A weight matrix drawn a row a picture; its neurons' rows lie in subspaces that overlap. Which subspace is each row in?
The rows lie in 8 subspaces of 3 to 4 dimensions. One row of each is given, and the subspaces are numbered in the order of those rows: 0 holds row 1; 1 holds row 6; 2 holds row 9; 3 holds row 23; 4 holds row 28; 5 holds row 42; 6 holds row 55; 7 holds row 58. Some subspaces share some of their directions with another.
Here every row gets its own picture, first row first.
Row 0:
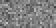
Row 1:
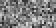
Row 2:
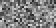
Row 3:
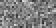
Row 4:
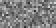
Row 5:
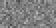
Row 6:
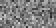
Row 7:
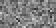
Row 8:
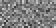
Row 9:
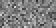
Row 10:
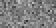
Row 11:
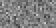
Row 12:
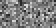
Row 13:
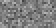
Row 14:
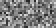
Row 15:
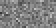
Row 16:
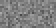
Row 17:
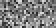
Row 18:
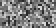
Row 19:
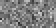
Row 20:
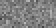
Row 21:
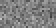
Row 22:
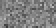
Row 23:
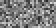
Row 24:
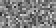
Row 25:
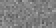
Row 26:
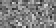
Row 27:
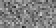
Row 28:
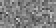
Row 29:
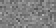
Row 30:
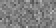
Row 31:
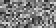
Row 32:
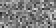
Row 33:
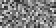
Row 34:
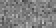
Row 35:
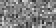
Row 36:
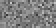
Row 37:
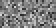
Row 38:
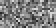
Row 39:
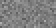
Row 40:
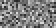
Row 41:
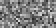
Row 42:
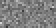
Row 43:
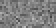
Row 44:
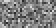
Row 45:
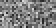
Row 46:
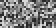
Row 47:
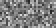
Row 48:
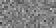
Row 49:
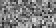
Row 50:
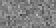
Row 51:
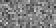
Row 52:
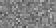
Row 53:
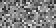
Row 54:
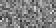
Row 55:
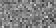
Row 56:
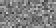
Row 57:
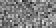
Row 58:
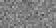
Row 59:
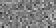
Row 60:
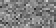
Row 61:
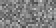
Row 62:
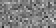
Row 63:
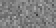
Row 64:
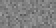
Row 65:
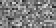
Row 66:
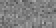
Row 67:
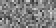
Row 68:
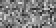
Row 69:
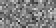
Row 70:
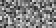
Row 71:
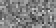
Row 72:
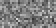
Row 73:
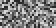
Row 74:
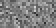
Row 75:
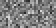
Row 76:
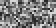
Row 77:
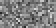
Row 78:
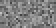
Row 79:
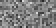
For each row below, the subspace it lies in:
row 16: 2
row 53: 2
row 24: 2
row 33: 5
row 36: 4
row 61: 4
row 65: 3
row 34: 0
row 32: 6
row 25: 7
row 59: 6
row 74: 4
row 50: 4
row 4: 2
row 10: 7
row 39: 5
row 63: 4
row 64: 2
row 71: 0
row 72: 6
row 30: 3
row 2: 2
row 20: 1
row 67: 1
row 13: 3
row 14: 1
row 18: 4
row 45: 0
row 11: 4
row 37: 2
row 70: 4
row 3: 7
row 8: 2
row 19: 3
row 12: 0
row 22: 5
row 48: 5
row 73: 5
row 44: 3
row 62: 6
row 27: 7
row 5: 7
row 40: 5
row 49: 6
